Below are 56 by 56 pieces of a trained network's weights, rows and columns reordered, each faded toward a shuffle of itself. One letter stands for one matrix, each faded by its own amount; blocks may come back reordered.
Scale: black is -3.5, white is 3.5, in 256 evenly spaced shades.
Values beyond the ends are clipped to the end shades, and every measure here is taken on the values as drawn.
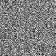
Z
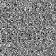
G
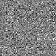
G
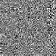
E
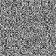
Z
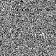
G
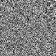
Z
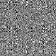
E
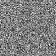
Z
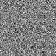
Z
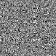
G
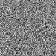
Z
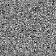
G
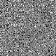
G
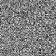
Z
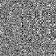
E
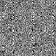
E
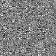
G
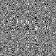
E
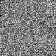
Z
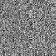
Z
